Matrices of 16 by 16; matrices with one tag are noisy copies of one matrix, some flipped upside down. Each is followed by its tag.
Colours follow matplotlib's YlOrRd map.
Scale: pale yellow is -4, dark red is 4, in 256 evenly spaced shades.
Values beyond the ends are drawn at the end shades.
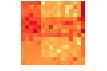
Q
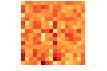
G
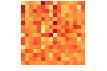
G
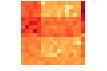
Q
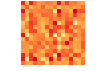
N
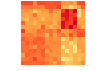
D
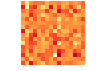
N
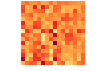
G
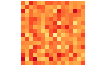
N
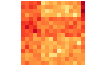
Q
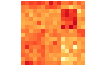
D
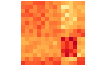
D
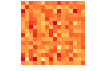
N
